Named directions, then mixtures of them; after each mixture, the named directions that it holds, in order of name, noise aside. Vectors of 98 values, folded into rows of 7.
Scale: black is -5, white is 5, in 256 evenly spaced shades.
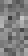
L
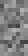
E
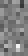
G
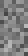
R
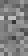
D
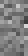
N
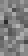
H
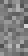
G, N, R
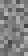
R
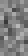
H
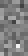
D, G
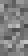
E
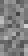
E, L, N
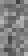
L, R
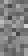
L, N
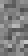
E, L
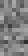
E, G, H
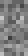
D, G, L
